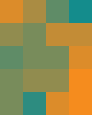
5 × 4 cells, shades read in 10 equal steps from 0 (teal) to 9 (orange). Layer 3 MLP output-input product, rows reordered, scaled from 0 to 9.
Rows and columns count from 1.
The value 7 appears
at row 2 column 3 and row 2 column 4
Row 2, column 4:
7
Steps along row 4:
up same up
